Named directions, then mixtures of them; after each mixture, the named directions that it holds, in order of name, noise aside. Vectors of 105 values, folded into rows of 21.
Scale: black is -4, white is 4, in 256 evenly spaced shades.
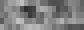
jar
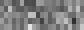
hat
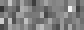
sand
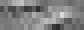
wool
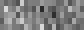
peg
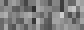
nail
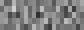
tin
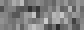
hat, tin, wool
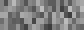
nail, tin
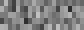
sand, tin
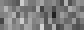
peg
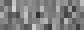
tin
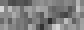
hat, sand, wool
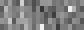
peg, sand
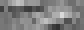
wool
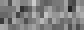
sand, wool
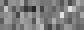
nail, peg, wool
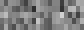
nail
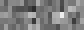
hat, nail, wool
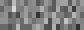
tin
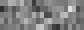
sand, wool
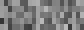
hat, nail, sand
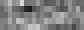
hat, jar, wool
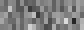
hat, tin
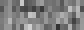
hat, peg, wool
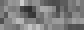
jar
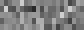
nail, peg, wool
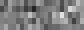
hat, nail, wool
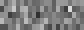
sand, tin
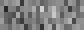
peg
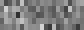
peg, tin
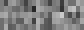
nail
